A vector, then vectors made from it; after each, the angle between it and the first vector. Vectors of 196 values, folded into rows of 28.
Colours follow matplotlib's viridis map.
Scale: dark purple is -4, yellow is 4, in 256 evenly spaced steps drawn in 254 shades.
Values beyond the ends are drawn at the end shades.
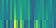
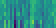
nearly opposite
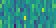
partly opposed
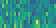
partly aligned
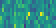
partly aligned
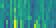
nearly parallel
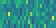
orthogonal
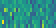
partly aligned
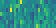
partly aligned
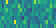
orthogonal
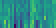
nearly opposite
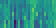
nearly opposite
